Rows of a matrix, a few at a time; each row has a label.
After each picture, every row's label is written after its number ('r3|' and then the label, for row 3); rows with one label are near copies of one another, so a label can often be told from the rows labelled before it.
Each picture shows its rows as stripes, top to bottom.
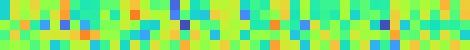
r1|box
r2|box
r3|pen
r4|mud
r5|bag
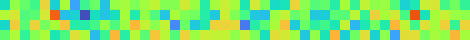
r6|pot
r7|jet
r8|box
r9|bag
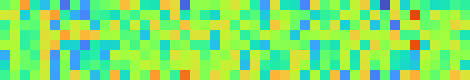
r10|pen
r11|jet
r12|bag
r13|mud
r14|jet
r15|pot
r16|pot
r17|bag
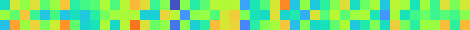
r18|box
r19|pen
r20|box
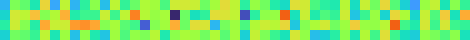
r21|pot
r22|box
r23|mud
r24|pot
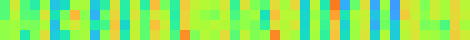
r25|bag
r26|bag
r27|bag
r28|bag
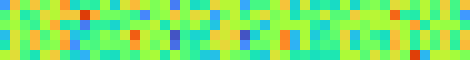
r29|box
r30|mud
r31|jet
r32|box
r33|box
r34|jet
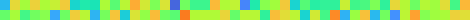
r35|box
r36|bag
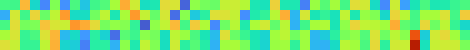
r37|pen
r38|box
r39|mud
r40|jet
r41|jet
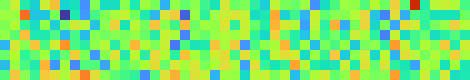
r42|jet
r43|pen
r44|bag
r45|pen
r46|box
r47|bag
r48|pot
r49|mud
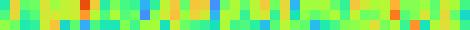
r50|mud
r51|mud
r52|jet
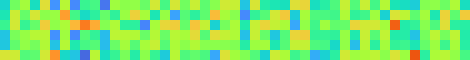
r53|pot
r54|box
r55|mud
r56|pot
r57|pot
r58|jet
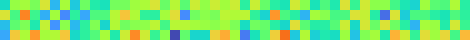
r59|pot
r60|pen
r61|pot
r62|box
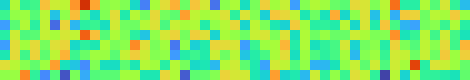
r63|mud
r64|bag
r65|pot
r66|mud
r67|box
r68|box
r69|jet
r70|pen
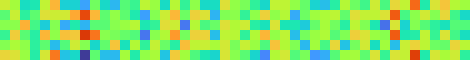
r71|jet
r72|mud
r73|pen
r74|mud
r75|bag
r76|jet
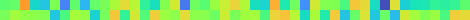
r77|pen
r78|bag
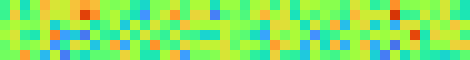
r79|mud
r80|mud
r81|bag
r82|jet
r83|bag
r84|pen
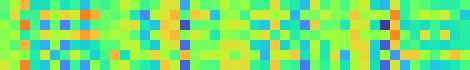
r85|pen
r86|mud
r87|pen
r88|mud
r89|pen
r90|bag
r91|pen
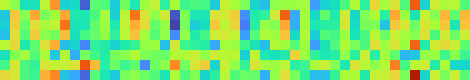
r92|jet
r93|box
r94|box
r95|box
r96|jet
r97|pot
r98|mud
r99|jet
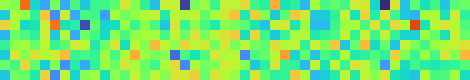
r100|pen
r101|pot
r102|jet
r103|pot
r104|bag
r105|box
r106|pen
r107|pot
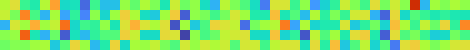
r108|jet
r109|pen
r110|box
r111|pen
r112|bag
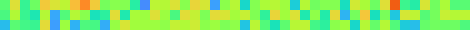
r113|mud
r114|bag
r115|pot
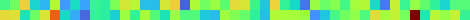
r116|pen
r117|jet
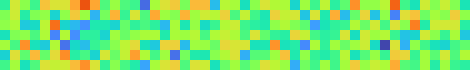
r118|mud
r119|bag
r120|jet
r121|pot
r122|pen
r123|box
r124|mud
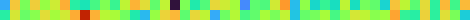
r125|box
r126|mud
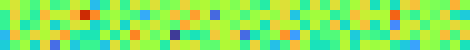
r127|bag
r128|mud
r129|bag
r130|box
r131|pot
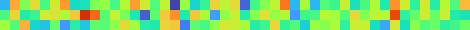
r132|box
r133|mud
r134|pen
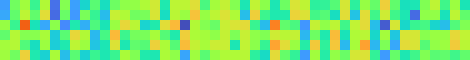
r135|pot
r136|pot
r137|pen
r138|bag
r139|bag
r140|pen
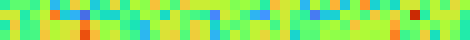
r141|bag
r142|jet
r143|mud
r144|mud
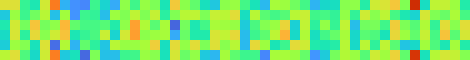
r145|jet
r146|pot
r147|box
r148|box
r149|pot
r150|jet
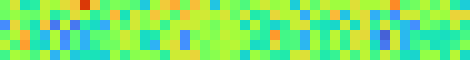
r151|mud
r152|bag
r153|pot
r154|pen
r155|pen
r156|pot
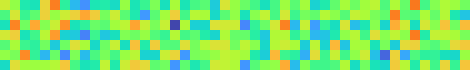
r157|jet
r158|mud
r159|box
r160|jet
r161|bag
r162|pen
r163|box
